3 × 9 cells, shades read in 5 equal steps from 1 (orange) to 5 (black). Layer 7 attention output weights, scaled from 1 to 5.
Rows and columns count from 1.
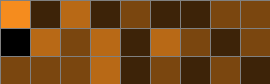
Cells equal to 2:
5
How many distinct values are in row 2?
4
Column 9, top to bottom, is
3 3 4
